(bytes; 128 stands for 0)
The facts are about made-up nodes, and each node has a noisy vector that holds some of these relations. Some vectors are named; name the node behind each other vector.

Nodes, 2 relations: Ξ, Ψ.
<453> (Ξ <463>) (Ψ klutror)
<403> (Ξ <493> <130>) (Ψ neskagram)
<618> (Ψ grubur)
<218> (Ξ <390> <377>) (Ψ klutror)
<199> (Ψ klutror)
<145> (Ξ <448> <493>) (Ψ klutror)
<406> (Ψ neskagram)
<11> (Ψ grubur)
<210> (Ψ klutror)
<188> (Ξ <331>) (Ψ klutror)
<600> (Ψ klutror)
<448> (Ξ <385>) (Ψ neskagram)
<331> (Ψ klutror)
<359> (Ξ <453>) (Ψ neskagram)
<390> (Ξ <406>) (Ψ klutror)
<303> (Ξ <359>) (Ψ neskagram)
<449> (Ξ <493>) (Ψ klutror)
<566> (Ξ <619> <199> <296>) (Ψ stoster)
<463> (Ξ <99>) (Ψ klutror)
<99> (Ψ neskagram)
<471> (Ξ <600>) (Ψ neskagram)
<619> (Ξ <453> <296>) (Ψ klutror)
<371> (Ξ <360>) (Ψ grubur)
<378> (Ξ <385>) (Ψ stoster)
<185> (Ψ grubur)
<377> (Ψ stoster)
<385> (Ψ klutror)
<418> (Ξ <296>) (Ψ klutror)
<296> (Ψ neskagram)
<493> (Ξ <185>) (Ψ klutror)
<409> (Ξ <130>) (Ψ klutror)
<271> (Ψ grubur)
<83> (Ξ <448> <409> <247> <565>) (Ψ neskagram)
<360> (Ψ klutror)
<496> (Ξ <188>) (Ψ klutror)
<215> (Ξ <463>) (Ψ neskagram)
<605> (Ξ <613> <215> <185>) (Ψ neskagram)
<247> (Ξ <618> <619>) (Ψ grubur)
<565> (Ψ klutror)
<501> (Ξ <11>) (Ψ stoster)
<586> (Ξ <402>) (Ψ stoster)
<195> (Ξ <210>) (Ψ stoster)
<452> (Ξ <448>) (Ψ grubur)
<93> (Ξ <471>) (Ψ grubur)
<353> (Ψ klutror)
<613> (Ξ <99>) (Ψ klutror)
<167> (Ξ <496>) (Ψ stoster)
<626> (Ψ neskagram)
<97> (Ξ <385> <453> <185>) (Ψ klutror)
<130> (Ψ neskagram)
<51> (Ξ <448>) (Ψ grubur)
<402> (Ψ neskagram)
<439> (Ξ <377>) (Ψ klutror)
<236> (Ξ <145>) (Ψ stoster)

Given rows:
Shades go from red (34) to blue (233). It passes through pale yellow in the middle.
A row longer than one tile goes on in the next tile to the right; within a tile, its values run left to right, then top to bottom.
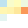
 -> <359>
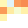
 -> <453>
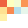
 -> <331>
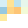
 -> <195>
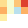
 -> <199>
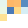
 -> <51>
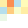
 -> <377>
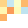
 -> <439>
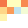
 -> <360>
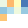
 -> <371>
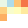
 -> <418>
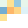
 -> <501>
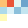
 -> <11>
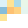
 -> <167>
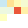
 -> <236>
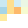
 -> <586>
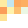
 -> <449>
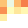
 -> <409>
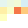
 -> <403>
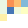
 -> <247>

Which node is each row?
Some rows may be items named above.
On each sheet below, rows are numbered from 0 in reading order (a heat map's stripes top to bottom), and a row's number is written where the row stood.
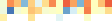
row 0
<247>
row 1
<353>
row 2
<185>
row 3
<565>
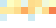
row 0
<215>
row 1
<130>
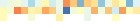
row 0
<83>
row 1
<605>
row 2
<247>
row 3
<406>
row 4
<471>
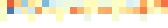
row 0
<618>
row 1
<471>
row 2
<83>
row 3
<448>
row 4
<626>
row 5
<385>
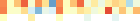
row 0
<565>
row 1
<271>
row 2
<565>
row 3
<296>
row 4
<402>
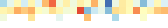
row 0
<605>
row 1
<619>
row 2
<296>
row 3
<93>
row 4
<99>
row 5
<303>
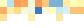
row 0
<97>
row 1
<247>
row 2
<566>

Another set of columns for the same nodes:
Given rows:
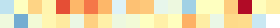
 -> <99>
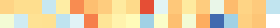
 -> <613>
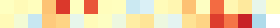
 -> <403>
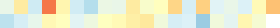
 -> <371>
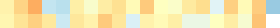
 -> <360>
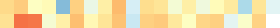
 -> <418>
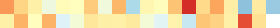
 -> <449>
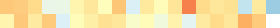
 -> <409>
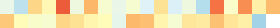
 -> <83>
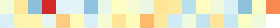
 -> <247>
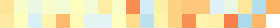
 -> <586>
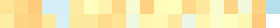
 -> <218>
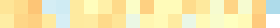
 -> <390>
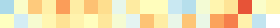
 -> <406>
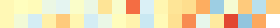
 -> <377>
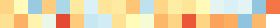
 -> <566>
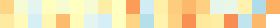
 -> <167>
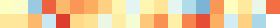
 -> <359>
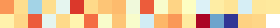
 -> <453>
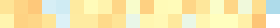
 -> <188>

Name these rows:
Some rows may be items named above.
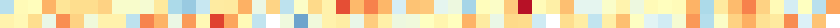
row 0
<296>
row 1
<99>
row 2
<236>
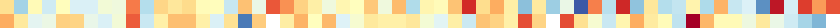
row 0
<378>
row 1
<449>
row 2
<448>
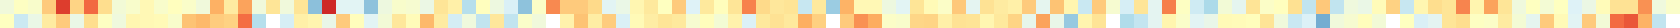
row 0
<605>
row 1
<247>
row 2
<409>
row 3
<97>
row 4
<271>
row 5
<130>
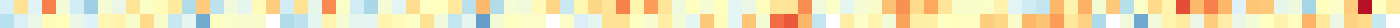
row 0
<618>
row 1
<11>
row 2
<130>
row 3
<303>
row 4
<99>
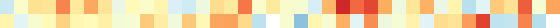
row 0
<471>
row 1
<215>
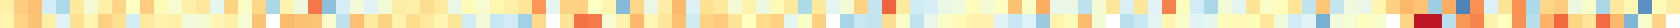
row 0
<199>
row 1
<385>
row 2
<418>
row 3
<185>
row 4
<271>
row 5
<619>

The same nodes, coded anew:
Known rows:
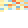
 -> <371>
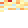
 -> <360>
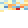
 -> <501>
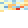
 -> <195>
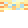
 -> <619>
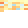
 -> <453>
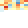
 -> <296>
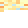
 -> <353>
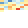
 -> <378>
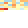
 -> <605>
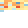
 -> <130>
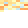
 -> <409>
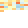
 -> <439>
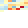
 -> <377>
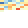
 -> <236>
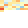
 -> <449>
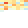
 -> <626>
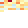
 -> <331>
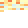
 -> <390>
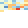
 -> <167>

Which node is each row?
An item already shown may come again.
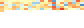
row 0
<453>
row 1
<185>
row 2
<99>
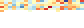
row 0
<418>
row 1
<377>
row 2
<303>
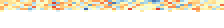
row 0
<409>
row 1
<618>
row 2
<403>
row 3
<11>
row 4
<236>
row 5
<566>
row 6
<199>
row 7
<97>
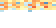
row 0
<448>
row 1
<130>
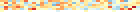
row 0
<359>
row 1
<215>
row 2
<83>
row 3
<271>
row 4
<377>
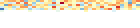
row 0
<11>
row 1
<247>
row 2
<471>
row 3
<385>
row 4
<296>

